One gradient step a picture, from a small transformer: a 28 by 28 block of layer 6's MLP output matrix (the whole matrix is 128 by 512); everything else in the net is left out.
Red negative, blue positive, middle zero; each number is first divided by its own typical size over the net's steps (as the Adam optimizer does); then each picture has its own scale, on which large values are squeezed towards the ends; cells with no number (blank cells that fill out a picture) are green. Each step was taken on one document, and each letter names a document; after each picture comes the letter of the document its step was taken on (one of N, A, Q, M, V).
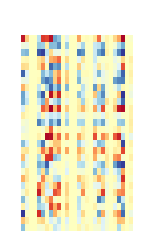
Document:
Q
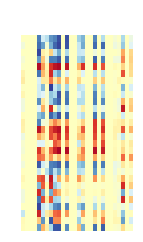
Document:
Q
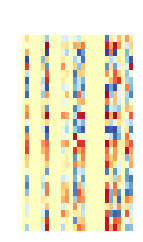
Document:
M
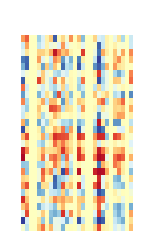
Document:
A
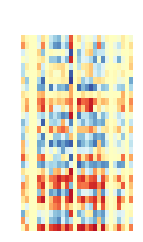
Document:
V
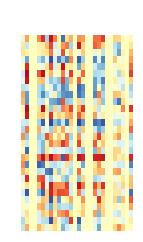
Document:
A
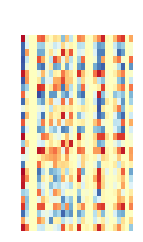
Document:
A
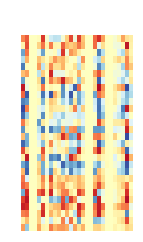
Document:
A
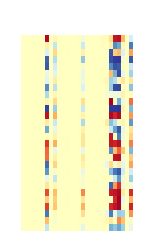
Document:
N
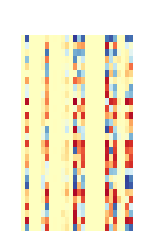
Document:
M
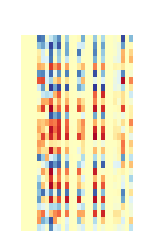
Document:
Q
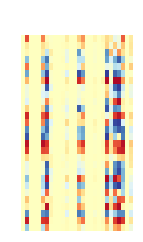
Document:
M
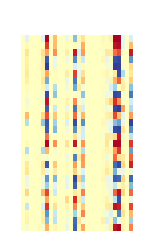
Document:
M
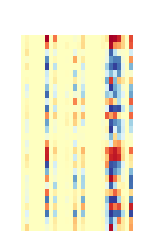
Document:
N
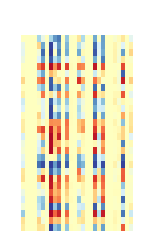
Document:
Q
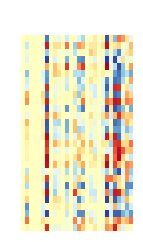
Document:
M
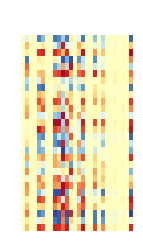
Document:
V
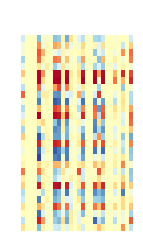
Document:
V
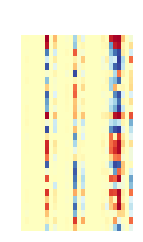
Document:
N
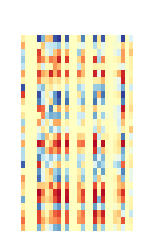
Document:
Q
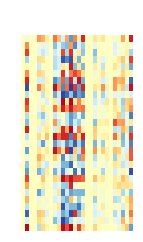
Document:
A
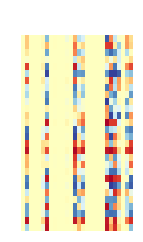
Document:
M
